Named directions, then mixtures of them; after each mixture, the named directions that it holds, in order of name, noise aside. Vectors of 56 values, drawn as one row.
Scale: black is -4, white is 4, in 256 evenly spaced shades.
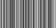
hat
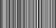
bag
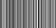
bag, hat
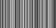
hat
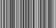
hat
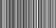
bag, hat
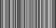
bag, hat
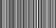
bag, hat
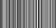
bag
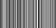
bag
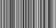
hat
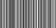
bag, hat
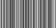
hat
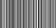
bag, hat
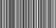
bag, hat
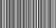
bag, hat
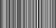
bag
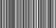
bag, hat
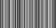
bag, hat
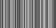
bag, hat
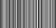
bag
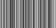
hat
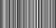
bag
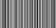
bag, hat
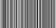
bag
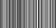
bag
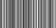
bag, hat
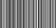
bag, hat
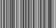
hat
